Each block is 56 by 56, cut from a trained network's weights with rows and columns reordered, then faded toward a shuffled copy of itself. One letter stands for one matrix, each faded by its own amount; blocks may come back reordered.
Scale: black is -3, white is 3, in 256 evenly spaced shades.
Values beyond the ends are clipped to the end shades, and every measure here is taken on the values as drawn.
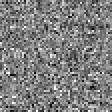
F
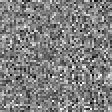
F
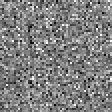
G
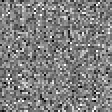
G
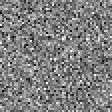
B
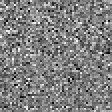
G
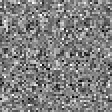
F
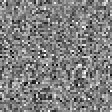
F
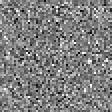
G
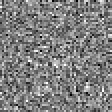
F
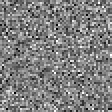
B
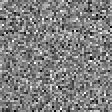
B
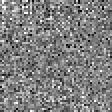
G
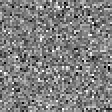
G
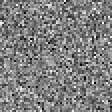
B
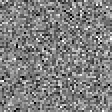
B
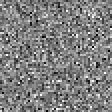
G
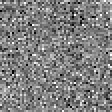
G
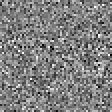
B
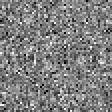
G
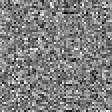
F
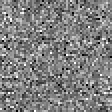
G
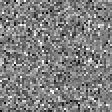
G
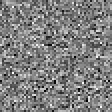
F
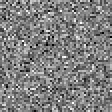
B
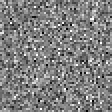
G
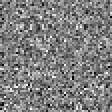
F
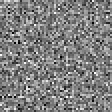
F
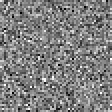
B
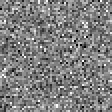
G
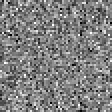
G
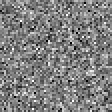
B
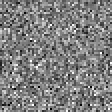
F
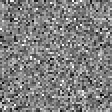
G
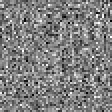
F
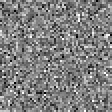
G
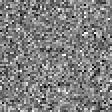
B
